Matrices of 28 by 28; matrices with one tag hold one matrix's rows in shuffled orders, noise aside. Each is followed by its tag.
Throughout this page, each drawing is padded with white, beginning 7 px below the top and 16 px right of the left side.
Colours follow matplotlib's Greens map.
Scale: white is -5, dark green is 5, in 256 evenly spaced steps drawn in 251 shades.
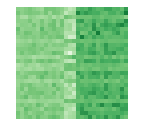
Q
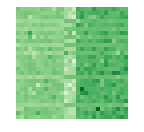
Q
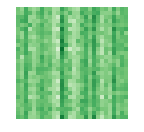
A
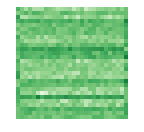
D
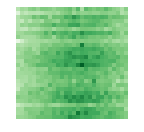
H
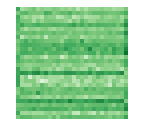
D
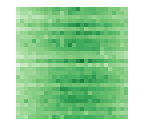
H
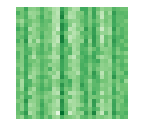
A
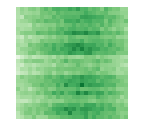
H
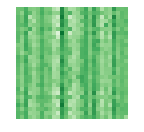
A
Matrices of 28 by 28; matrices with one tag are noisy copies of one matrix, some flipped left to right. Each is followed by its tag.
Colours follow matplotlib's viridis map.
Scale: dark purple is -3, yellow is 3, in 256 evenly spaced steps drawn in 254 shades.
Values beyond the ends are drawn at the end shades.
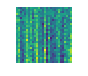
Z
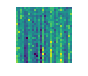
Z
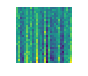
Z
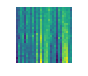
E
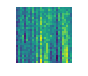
E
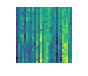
E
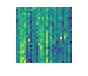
E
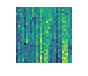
E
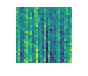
Z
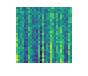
Z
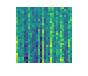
Z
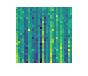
Z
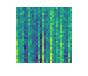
Z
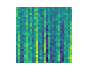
Z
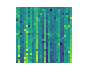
Z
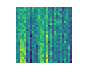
E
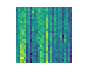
E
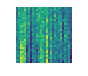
E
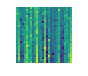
Z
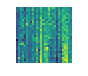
E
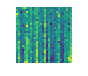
Z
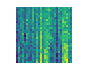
E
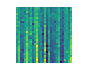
Z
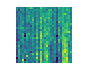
E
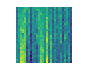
E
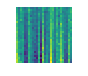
Z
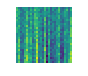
Z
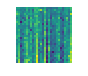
Z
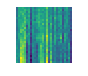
E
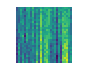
E
